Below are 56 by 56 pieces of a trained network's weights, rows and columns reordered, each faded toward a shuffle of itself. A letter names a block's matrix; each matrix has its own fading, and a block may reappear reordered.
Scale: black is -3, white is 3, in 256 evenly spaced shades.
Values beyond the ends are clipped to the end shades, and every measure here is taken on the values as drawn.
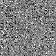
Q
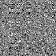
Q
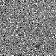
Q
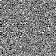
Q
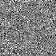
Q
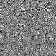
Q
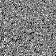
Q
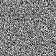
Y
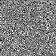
Q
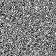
Y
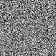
Y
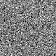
Y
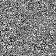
Y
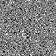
Q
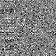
Q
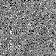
Q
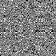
Q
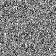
Y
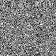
Y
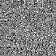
Q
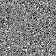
Q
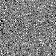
Q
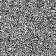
Y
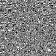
Q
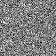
Y
